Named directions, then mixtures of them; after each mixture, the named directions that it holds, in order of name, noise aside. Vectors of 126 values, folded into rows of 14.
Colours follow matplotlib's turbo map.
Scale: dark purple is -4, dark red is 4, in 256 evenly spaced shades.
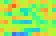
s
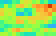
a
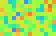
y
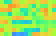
s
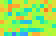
s, y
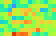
s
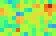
a, y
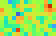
a, y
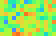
s, y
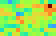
a, y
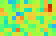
a, y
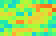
a, s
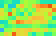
a, s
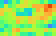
a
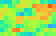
a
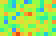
s, y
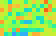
s, y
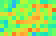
a, s
